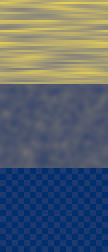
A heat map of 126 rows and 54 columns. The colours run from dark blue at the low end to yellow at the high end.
The table splits into 3 rows of 1 panel. Panel 1,1: high, streaked across. Panel 2,1: low, blotchy, faint in contrast. Panel 3,1: very low, checkered, faint in contrast.
